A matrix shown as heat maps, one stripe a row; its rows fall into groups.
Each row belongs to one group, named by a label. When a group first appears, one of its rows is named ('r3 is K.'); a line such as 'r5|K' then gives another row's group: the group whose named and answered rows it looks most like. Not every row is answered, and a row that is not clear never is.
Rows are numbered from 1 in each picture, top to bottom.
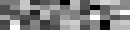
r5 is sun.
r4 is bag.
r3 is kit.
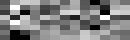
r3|sun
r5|sun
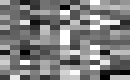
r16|sun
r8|kit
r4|bag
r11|sun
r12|bag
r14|bag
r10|bag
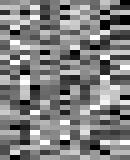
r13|sun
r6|sun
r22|bag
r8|bag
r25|kit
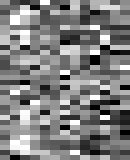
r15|kit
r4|sun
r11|bag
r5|sun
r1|bag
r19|sun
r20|bag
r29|sun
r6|bag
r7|sun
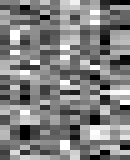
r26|bag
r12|kit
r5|bag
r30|kit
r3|bag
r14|bag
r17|kit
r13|kit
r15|sun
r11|sun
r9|sun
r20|sun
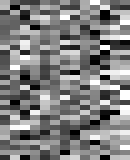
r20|kit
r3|sun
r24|sun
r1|bag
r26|sun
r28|bag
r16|sun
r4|kit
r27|bag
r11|sun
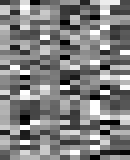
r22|bag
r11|kit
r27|sun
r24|bag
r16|bag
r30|bag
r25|kit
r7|bag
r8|bag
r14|sun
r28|bag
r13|bag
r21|bag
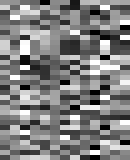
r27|sun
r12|sun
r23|sun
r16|sun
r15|bag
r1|bag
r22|bag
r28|kit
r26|sun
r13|bag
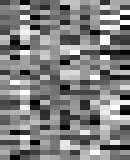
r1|sun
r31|bag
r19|sun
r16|bag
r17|sun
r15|sun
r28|sun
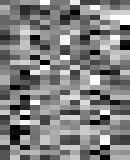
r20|sun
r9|kit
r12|kit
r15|kit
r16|bag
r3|bag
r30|sun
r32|sun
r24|sun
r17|bag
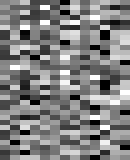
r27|sun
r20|bag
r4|bag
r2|bag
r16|bag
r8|sun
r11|sun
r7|sun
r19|kit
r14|sun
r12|kit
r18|sun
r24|bag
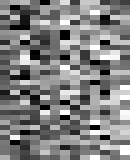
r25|bag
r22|bag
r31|kit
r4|sun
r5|kit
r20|kit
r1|bag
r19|sun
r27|bag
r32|bag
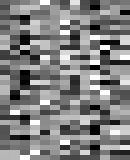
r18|bag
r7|kit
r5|kit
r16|bag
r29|kit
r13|bag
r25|kit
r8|bag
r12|kit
